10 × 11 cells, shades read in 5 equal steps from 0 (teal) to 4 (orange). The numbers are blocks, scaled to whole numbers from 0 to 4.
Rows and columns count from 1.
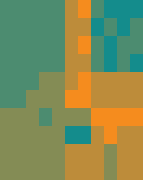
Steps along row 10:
same same same same up same same down up same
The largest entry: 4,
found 10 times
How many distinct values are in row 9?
2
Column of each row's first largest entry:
7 6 7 6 7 6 8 9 6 6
